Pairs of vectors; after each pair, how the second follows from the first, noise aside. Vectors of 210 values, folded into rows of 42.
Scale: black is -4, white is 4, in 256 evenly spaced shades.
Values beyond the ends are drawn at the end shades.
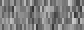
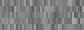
shrunk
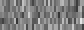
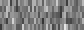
wrapped around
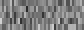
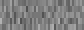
shrunk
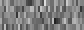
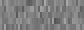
shrunk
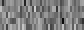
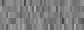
shrunk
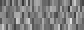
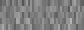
shrunk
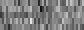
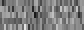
wrapped around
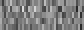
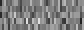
wrapped around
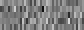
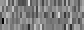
wrapped around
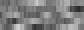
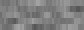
shrunk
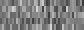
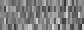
wrapped around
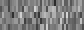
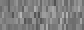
shrunk
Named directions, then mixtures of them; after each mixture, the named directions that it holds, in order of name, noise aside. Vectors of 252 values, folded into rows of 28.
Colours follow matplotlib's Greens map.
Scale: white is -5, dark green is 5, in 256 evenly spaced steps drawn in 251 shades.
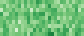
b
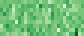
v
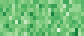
v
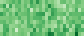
b, v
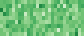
b, v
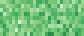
b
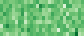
v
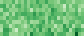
b, v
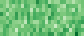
b, v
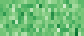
v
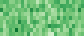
b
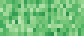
b, v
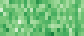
b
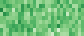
b, v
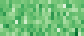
v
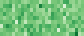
v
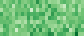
b, v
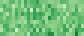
b, v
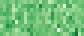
v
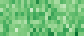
b, v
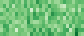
b, v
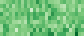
b, v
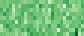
v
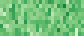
v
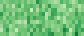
b, v
